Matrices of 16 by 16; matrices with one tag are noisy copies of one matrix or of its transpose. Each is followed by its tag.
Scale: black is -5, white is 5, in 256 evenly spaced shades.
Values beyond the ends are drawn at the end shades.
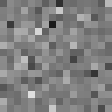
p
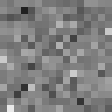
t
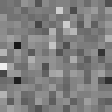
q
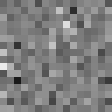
q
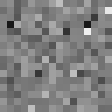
t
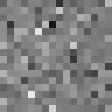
p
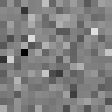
p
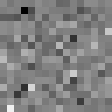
t
